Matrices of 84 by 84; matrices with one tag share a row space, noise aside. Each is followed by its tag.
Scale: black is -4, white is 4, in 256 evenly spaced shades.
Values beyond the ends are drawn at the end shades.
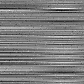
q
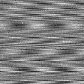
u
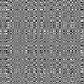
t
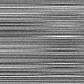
q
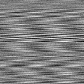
u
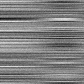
q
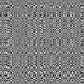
t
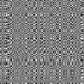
t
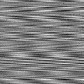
u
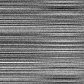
q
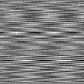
u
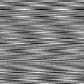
u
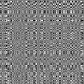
t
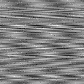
u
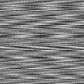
u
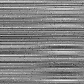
q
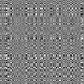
t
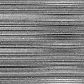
q
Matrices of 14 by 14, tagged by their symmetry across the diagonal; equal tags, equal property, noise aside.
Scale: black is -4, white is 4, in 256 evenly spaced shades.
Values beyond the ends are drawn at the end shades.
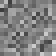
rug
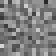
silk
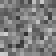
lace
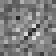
rug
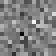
silk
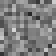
silk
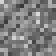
rug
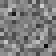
rug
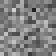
lace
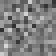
silk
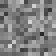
lace
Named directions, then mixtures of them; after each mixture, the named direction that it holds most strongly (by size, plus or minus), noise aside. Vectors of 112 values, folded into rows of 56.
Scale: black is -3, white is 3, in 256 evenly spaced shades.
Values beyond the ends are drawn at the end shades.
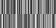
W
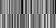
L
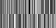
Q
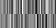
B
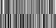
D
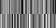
L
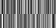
W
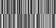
W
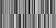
Q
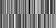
Q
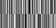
Q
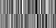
B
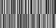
W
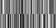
D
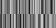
Q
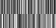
W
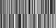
Q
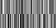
D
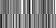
L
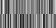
D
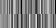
B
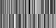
Q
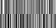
D
